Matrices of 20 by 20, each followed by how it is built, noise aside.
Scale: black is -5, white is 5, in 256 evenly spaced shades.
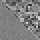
upper triangular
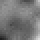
smooth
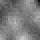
smooth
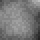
smooth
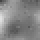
smooth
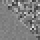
upper triangular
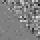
upper triangular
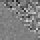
upper triangular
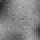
smooth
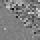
upper triangular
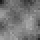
smooth
